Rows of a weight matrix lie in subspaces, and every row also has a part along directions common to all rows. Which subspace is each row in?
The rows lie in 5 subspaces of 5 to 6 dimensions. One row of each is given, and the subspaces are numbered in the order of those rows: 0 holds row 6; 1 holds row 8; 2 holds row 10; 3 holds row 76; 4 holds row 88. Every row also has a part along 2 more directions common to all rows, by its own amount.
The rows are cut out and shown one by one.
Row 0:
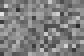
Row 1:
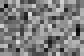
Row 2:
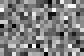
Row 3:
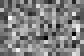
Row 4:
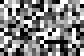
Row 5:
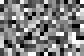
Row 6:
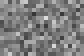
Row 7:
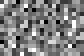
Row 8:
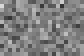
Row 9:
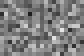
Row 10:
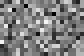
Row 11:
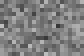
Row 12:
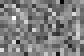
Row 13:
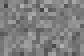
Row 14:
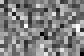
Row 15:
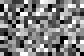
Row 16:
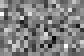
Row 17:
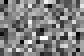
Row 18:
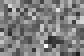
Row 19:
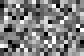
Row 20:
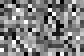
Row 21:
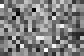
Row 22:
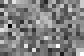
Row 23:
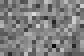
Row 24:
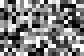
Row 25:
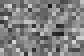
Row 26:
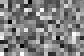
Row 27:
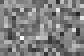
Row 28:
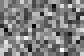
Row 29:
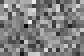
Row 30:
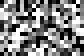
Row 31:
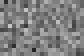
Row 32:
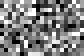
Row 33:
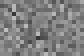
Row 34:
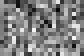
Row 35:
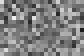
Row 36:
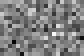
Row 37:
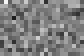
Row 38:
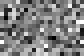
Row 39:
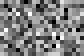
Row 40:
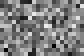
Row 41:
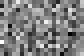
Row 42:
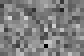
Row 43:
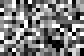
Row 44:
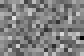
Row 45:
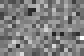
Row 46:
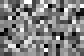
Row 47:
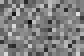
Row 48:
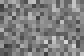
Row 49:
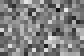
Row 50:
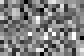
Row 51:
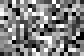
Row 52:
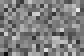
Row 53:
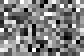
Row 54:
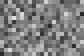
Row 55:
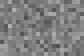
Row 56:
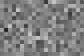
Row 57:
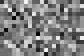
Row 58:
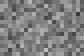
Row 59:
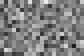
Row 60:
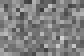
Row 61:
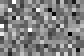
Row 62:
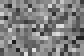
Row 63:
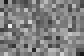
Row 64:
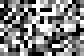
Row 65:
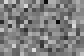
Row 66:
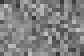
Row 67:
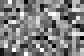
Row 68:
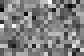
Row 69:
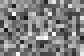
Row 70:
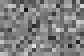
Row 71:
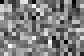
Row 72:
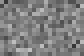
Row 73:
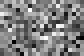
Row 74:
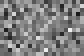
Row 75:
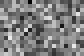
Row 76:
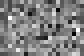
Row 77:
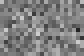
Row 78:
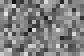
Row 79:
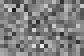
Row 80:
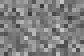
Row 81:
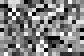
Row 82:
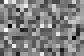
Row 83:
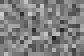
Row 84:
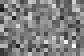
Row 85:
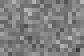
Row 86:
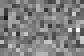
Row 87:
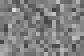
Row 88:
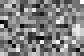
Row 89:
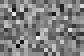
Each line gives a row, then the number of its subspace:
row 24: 1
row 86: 3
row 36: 4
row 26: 0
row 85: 4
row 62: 4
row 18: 3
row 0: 1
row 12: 4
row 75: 0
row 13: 0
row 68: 1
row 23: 0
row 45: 4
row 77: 0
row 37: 0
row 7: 2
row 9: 1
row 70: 3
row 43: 3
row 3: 3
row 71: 1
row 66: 1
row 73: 4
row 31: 2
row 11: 4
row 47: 3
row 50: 2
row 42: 1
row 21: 4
